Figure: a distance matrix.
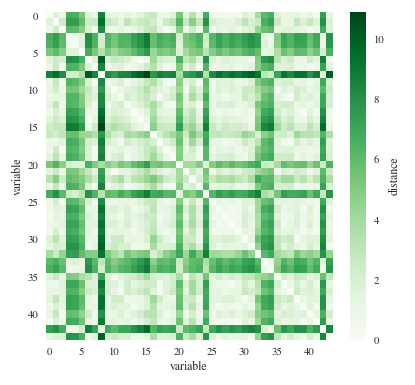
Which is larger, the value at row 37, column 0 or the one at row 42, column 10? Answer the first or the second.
the second
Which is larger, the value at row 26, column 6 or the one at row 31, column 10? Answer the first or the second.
the second
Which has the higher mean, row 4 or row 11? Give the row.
4
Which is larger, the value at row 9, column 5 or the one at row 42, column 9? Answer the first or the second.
the second
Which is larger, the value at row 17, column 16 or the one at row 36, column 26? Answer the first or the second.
the first
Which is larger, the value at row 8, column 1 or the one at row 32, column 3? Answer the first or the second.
the first
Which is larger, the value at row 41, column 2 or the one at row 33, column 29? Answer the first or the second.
the second
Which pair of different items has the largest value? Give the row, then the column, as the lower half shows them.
15, 8
